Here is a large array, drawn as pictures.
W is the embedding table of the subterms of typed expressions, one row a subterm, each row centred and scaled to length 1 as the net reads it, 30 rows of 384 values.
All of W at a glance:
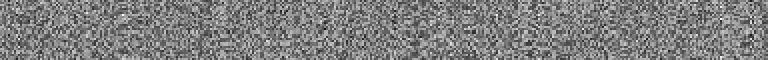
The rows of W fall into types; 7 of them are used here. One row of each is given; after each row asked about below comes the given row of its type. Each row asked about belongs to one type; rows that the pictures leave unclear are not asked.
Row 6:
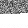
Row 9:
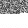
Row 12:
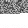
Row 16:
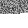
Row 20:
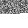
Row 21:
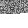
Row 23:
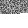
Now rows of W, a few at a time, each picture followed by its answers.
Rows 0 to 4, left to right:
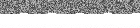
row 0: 9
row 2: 20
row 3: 12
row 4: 12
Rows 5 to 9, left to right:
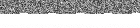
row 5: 9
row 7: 16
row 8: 21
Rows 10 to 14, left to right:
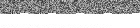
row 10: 23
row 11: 21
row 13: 20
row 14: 6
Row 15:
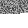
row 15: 16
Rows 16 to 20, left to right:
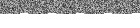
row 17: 9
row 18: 9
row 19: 23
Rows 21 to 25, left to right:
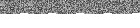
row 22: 21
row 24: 20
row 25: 6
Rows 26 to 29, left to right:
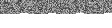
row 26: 12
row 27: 21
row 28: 12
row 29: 16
